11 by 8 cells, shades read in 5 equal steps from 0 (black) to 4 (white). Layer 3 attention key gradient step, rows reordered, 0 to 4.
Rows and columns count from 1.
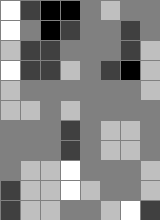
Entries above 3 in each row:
1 1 0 1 0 0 0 0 1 1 1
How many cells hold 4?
6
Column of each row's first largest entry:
1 1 1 1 1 1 6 6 4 4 7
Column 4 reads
0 1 2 3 2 3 1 1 4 4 2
